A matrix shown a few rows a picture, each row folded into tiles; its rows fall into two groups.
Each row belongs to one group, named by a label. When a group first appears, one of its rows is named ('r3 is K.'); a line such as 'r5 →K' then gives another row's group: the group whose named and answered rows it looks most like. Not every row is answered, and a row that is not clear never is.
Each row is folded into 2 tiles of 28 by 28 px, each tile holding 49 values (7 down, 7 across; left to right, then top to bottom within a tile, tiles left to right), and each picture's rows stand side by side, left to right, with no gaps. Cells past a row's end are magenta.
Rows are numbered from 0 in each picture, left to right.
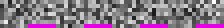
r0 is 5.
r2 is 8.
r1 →8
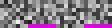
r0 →8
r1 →8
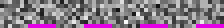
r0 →8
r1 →8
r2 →5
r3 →8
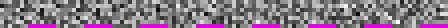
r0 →8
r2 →5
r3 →8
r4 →8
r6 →5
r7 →5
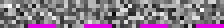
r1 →8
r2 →5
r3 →5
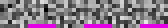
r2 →8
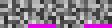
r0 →8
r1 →8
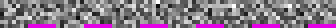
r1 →8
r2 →5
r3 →8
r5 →5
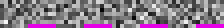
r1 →5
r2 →8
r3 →8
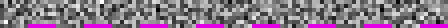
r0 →5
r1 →5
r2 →5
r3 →8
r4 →8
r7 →8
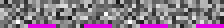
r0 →8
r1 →5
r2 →8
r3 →8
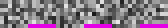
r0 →8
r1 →8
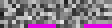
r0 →5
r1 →5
